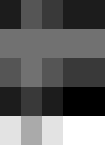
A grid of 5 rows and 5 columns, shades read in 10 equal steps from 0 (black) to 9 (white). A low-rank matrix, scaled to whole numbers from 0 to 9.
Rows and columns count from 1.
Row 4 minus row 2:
-3 -2 -3 -4 -4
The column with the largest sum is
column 2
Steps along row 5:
down up up same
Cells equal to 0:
2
